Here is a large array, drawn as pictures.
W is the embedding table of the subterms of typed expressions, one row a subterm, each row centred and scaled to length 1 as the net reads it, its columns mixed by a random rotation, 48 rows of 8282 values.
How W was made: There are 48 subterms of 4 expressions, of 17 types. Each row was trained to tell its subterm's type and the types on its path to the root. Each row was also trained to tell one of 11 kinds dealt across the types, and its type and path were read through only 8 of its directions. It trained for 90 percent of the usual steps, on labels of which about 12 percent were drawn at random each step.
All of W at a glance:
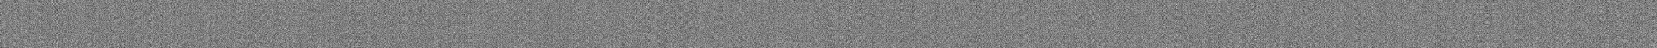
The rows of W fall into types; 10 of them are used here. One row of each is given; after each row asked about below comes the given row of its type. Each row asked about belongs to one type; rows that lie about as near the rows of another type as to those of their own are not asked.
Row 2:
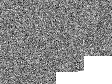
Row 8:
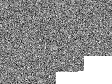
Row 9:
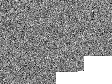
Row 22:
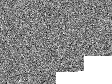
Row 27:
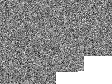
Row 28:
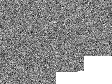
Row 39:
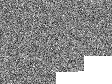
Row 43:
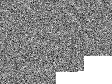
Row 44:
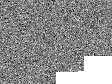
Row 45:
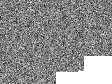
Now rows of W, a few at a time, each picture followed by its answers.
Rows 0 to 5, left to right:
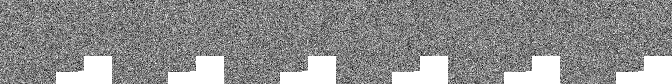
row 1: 9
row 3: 43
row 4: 43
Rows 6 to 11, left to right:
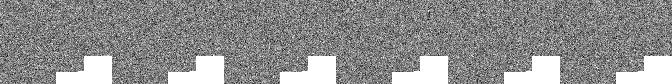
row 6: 28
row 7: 28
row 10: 27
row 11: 28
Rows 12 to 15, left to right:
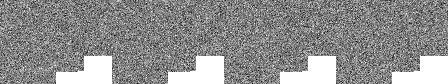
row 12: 43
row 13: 2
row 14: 45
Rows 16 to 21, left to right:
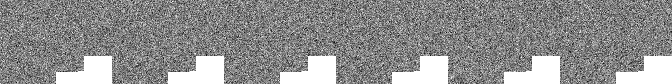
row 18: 28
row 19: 9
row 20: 43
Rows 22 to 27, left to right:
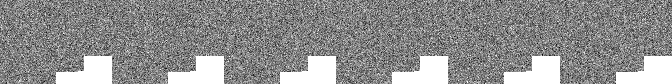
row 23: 45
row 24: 27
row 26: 44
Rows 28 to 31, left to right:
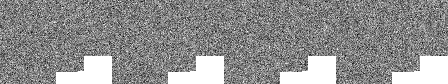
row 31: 39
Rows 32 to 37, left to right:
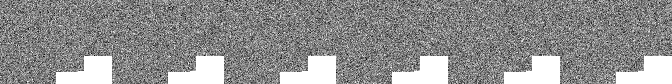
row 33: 2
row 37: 45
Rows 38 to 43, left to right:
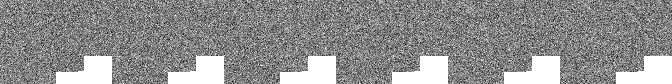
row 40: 9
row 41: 9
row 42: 45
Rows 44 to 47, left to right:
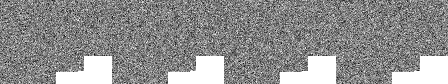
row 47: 22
